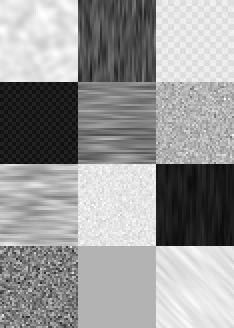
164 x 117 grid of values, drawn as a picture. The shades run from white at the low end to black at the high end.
It is made of 4 by 3 panels. Panel 1,1: very low, blotchy, faint in contrast. Panel 1,2: high, streaked downward. Panel 1,3: very low, checkered, faint in contrast. Panel 2,1: very high, checkered, faint in contrast. Panel 2,2: middling, streaked across. Panel 2,3: low, fine-grained. Panel 3,1: low, streaked across. Panel 3,2: very low, fine-grained, faint in contrast. Panel 3,3: very high, streaked downward, faint in contrast. Panel 4,1: middling, fine-grained, strong in contrast. Panel 4,2: low, flat. Panel 4,3: very low, slanting down to the right, faint in contrast.
